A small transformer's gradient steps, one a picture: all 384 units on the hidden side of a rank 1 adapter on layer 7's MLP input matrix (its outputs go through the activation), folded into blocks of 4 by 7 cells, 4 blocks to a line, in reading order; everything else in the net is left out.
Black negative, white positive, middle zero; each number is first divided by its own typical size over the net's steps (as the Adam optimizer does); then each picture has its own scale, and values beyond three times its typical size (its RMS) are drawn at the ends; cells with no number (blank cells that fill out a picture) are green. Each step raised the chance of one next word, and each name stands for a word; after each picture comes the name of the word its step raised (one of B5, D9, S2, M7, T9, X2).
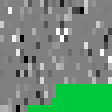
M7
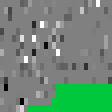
M7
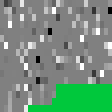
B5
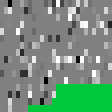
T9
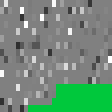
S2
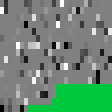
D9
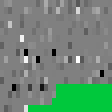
M7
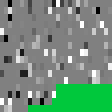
T9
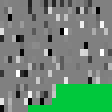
T9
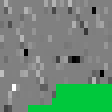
S2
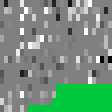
B5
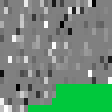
S2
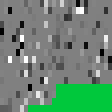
M7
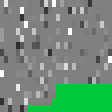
S2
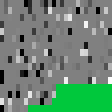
T9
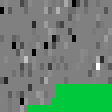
M7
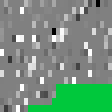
D9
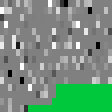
D9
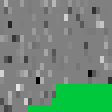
S2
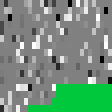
B5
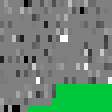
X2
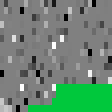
S2
